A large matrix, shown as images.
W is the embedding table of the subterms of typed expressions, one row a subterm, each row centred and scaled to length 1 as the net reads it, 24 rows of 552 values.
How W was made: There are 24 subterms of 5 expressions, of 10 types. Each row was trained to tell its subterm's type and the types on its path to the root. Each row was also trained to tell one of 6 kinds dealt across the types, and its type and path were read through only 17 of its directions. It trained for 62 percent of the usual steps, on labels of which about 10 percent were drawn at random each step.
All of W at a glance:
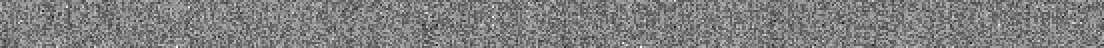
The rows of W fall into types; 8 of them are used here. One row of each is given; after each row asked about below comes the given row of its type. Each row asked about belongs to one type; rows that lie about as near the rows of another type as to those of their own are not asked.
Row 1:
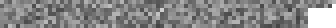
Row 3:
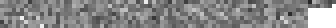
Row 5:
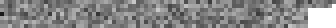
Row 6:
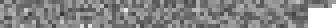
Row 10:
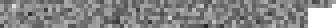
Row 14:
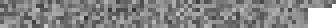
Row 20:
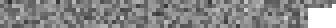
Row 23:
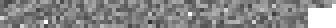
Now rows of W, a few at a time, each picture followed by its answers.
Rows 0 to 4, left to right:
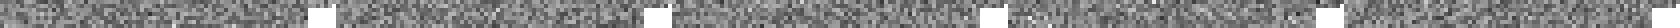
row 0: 10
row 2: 20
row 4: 1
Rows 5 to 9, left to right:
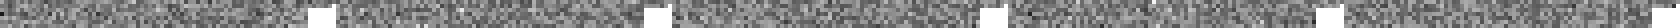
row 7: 10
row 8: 5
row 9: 6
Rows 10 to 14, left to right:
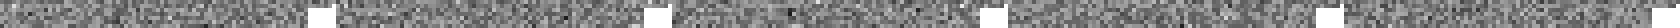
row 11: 6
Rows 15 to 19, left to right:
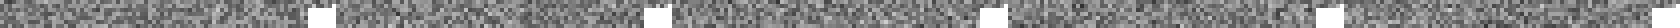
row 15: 20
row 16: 23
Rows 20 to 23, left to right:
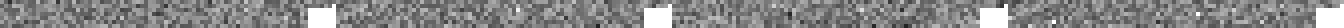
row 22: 3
